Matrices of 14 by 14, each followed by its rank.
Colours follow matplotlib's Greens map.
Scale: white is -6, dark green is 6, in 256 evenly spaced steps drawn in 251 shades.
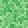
full rank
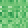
two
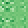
two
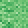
three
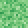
full rank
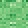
two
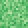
full rank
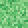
full rank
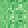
three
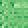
three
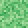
full rank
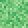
full rank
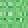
two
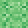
two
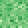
three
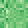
two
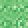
three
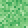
full rank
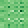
two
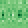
two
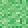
three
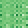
two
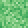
full rank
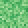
full rank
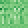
three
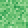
full rank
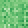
three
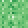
two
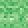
three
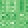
three
